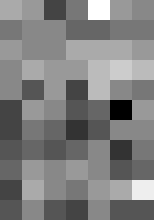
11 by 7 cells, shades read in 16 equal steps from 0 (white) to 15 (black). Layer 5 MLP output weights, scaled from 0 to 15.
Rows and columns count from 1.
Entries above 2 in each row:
6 7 7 7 7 7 7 7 7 6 7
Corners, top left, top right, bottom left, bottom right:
5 7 10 10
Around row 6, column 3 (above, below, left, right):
6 9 6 10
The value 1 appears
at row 10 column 7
